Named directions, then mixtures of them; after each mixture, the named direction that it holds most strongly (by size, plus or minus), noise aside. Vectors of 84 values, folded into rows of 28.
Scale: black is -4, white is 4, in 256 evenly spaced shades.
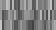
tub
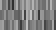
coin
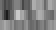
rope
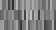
coin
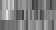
rope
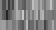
rope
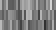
coin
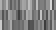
tub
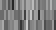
coin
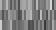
tub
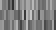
coin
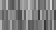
coin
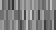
coin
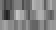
rope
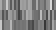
tub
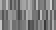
tub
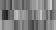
rope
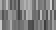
tub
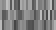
tub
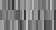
coin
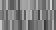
coin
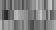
rope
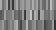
coin
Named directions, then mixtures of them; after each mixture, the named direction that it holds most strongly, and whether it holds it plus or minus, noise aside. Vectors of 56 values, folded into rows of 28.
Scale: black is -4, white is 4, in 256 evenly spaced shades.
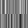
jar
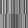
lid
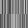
lid, minus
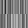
lid, minus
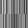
lid, plus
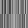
lid, minus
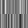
jar, plus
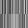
lid, minus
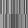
lid, plus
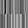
lid, minus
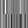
jar, plus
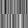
jar, minus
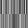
lid, plus
